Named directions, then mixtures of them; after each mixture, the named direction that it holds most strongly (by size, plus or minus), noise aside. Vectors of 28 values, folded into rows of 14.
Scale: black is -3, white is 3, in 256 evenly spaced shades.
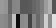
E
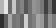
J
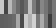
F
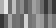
J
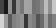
J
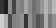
J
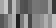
E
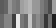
E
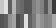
J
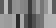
F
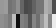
E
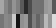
E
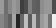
E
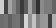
F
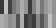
F
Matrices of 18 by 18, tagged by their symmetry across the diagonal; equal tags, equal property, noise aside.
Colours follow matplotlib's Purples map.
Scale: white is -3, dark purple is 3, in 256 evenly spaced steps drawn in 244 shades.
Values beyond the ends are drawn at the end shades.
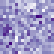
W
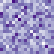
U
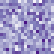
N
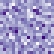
W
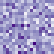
W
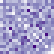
U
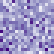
N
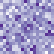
U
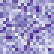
U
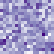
N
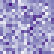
N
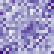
U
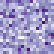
N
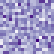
W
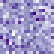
W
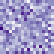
W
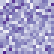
U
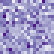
N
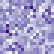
U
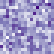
W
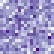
U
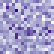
N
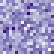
U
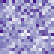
N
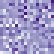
W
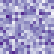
W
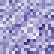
U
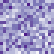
N
